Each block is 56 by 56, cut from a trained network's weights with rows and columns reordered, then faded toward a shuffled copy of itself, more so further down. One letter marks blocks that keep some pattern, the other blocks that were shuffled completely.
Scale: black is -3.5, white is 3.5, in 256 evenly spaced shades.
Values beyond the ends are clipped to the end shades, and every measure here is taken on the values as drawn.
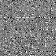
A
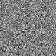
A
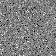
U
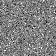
U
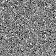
U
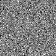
A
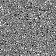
U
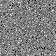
U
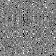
A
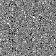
A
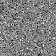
A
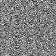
A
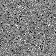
U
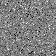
U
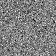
U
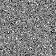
A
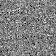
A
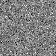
U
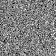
A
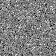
U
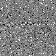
A
